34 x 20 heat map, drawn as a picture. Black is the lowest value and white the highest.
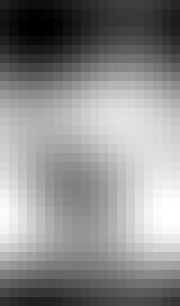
The middle right is the calmest part. There are no lone odd cells. The top left is the ninth with the lowest average.
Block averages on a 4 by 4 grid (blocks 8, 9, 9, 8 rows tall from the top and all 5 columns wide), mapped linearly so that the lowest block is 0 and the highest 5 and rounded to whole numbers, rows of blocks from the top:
0 0 1 1
3 3 4 4
4 3 4 5
2 2 2 3
